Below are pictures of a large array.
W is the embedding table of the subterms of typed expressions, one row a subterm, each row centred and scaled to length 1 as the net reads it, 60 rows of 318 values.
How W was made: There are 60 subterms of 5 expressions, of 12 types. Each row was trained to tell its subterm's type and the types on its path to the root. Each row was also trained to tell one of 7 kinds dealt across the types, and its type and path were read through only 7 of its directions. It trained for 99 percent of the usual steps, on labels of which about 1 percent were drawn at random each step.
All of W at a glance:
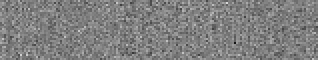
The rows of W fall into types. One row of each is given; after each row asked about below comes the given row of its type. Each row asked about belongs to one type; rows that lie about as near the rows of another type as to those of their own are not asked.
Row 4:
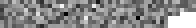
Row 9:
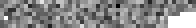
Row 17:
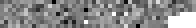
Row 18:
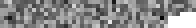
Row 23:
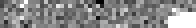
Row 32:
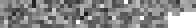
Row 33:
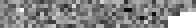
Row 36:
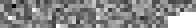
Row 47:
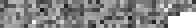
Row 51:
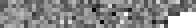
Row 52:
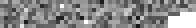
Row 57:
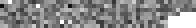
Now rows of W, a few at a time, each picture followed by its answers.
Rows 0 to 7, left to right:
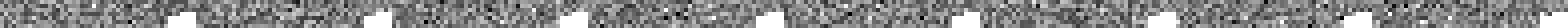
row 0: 18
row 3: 9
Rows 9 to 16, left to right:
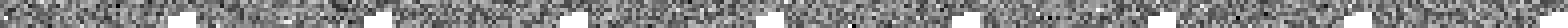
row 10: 51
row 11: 17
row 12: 23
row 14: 57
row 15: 9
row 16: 36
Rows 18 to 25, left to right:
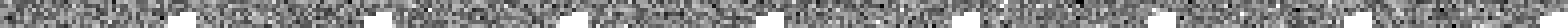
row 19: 33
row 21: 52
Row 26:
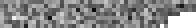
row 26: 57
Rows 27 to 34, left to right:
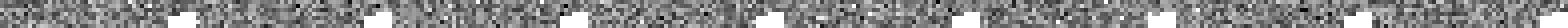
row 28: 33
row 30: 57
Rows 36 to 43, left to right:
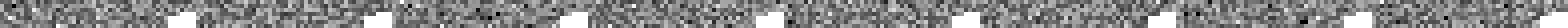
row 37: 18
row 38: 52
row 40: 52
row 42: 32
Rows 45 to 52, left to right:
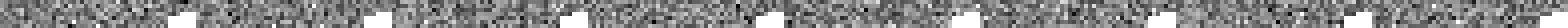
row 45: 36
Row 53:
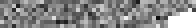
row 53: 17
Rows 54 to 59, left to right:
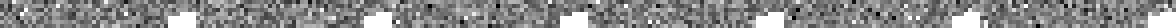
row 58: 9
